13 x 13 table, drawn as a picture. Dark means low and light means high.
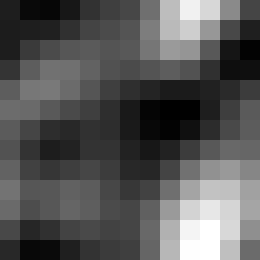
The values are skewed, with a long tail toward high values. The ninth with the highest average is the bottom right. No lone cell stands out from its neighbours. The centre is the smoothest part. The ninth with the lowest average is the centre. Values change most from cell to cell in the top right.
